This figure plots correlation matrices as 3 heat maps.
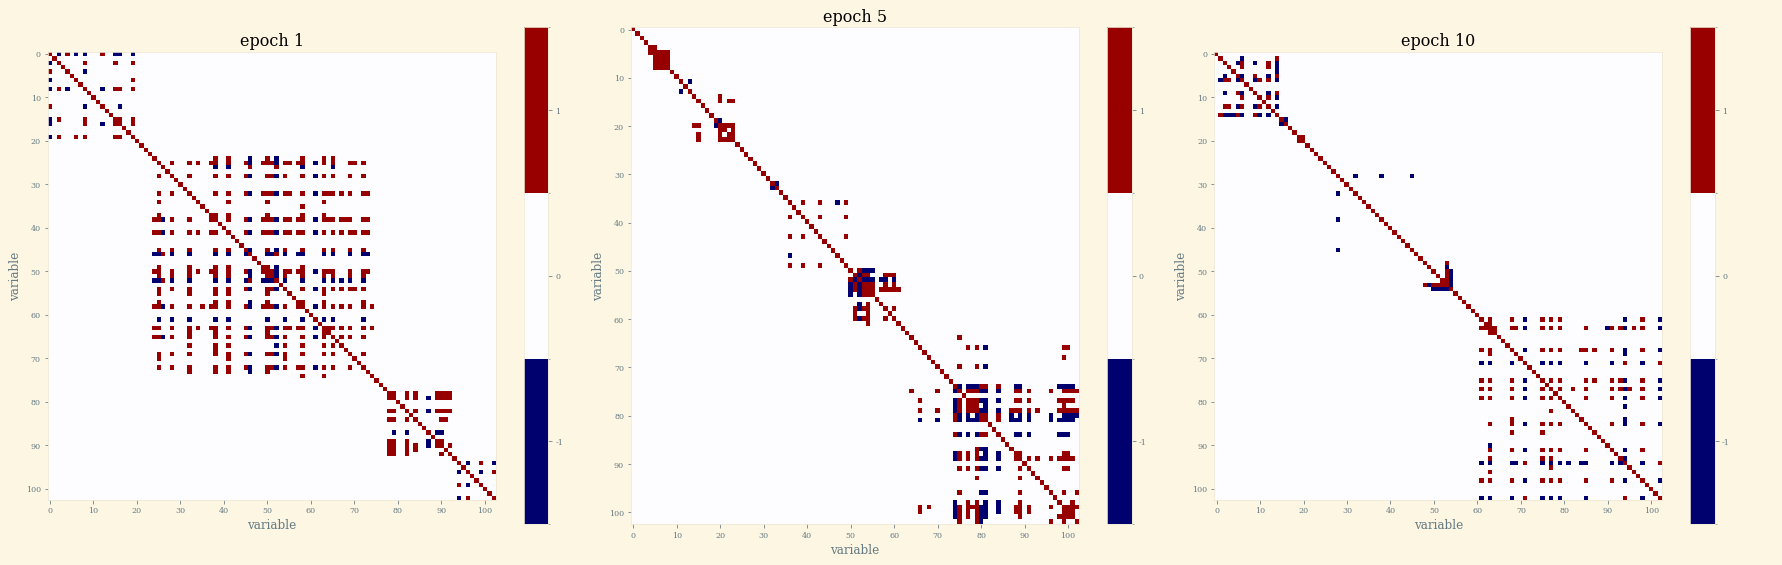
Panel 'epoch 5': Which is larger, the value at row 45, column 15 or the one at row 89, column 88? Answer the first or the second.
the second
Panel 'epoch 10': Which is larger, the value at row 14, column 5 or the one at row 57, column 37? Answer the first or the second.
the first
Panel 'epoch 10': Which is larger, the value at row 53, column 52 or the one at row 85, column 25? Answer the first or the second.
the first
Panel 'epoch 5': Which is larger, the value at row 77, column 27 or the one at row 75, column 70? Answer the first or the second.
the second
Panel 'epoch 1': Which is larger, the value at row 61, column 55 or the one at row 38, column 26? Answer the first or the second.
the first
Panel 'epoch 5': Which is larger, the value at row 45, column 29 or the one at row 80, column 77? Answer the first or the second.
the first
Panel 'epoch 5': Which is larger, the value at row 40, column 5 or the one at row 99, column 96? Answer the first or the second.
the second
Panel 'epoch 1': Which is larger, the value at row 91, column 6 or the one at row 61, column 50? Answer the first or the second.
the first
